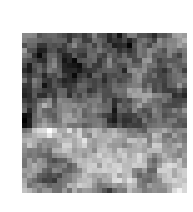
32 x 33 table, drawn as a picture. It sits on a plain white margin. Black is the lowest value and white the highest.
No regular stripes run through it. The field is mottled with small blotches. A horizontal seam about 60% of the way down splits the table, and the bottom part is higher.
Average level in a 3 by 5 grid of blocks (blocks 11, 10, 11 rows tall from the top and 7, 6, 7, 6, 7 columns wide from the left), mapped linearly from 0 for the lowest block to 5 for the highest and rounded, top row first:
1 0 1 2 2
2 3 2 2 2
3 4 5 5 5
